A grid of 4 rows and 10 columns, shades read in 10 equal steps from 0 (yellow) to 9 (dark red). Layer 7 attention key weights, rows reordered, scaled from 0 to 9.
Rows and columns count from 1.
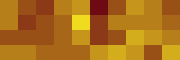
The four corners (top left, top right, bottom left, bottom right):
4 6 4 2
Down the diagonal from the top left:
4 7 6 5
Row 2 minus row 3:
-2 1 0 0 -3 0 -2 2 1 1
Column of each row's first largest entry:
6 2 6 9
